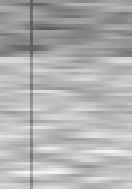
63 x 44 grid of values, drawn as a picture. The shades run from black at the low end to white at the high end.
Overall the values sit about 70% of the way up the scale. The grain runs across in streaks. Column 11 stands out from the rest. The bottom part is higher, past a seam about 30% of the way down.
